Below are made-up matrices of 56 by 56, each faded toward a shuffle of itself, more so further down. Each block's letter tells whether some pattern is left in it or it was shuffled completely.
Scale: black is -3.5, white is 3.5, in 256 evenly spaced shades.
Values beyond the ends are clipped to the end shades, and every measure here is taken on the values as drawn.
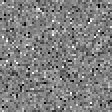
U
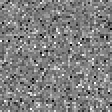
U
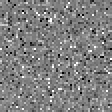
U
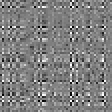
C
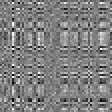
C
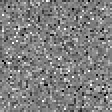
U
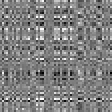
C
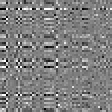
C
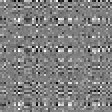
C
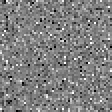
U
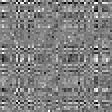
C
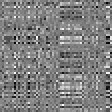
C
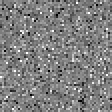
U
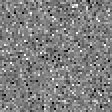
U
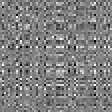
C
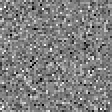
U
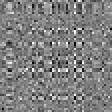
C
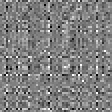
C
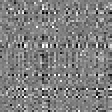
C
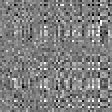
C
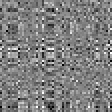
C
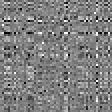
C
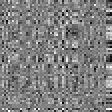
C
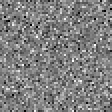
U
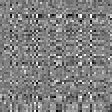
C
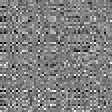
C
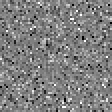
U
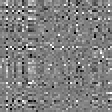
C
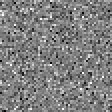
U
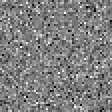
U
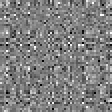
C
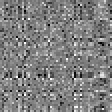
C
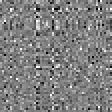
C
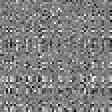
C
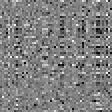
C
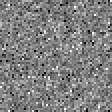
U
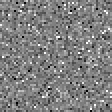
U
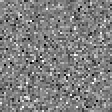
U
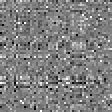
C
